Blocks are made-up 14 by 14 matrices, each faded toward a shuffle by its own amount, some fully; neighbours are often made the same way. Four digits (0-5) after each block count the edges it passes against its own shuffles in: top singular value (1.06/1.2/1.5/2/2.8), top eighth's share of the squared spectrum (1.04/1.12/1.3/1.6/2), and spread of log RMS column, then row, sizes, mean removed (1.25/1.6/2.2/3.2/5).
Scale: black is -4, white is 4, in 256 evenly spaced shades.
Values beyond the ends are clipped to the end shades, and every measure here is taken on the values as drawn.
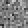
0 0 0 1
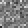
0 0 0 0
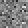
0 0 0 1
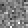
0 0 0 0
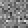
0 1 0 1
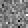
0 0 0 0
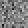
1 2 2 0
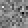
0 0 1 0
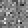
1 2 0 0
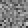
0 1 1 1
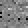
1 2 0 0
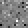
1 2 0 0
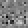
2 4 0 2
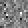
1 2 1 0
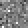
0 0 0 0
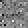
2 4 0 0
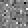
0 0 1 0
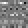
2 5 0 2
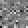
2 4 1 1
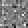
1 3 1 0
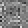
3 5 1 1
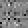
3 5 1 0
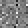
3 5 1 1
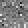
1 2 0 0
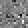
1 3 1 1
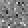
0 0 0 0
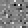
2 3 0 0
